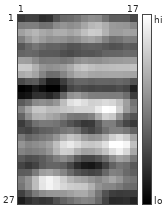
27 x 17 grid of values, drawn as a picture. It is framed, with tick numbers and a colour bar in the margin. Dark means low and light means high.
There is no overall slope. The values follow a bell shape. The middle left is the ninth with the lowest average. Horizontal stripes repeat 5 times down the table.
